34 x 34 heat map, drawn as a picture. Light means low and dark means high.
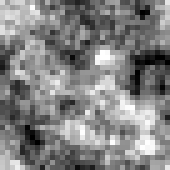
Ninth with the lowest average: bottom right. Grain: blotchy. Stripes: none. Average level on the scale: 50%.
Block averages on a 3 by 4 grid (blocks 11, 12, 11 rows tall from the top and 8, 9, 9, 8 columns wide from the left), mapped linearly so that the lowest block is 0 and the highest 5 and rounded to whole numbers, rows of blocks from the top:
0 4 4 4 | 3 2 0 5 | 4 3 2 0
